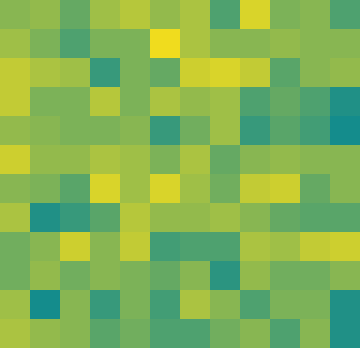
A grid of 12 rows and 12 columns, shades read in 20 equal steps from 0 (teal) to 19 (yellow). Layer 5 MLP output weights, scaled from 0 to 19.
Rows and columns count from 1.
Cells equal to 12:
11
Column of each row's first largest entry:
9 6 8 1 8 1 4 5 3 2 7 1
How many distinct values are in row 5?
9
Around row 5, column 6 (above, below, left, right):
13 9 10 8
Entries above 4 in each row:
12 12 11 11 8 12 12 10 11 11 8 11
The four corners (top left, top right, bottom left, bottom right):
10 5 13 1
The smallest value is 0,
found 2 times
